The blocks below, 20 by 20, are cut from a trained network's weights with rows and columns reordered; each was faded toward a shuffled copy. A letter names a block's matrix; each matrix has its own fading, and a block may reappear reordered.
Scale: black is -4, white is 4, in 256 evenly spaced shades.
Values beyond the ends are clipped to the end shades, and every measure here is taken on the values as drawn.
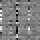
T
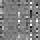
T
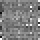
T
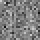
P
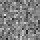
P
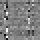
T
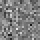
P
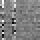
T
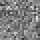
P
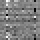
T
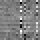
T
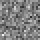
P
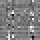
T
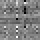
T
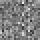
P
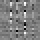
T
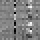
T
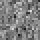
P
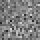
P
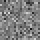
P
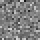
P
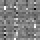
T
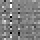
T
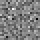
P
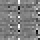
T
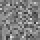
P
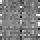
T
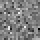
P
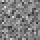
P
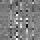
T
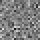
P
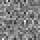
P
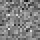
P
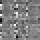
T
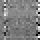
T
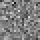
P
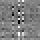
T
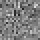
P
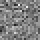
P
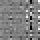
T
